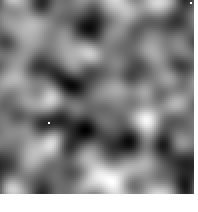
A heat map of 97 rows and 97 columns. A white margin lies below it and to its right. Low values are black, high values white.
There is no seam. Two lone cells stand out, each far higher than its neighbours. Neither half mirrors the other.
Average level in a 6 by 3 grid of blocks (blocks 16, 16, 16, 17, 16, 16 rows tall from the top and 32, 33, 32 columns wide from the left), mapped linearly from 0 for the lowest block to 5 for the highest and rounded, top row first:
322 / 332 / 212 / 214 / 301 / 252
